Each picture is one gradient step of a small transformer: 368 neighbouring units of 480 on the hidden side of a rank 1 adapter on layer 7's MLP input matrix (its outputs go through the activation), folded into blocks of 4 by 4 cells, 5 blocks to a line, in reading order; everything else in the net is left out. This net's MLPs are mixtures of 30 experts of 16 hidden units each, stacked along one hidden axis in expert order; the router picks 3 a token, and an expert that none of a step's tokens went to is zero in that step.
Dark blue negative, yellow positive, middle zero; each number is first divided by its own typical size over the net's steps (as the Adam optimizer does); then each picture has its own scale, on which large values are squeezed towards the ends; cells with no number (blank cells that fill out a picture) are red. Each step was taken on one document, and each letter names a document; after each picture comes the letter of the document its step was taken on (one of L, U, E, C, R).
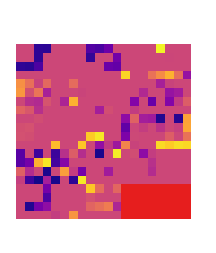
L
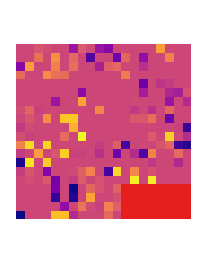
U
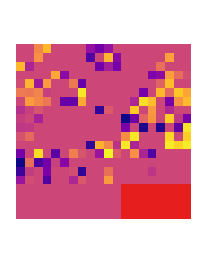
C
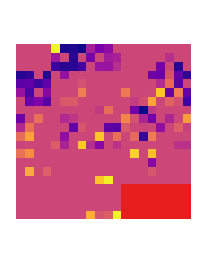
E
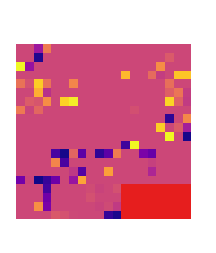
L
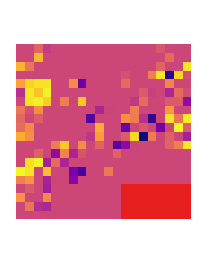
C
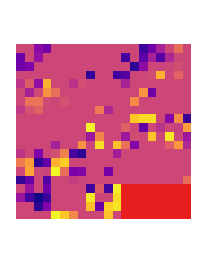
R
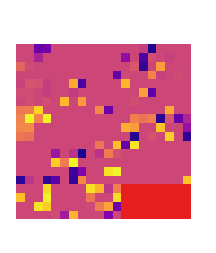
R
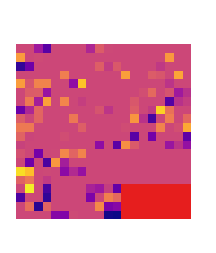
L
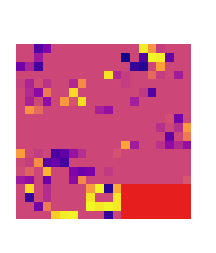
R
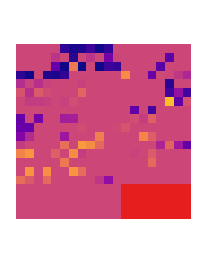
E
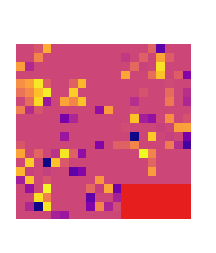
L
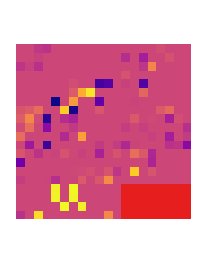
U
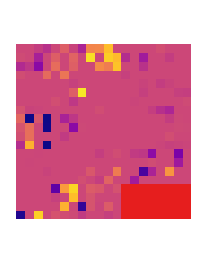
U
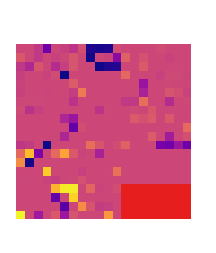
U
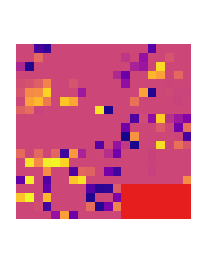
R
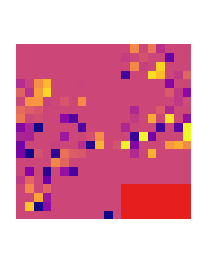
L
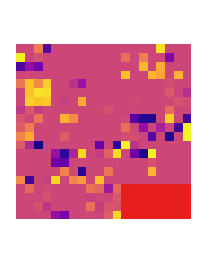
C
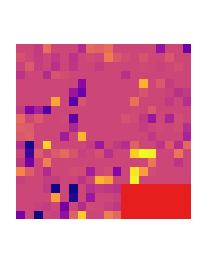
U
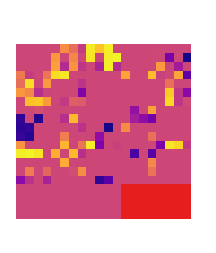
E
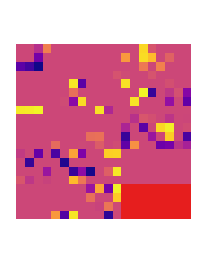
R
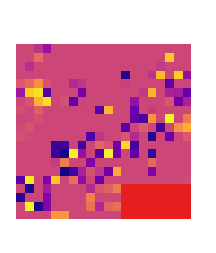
L
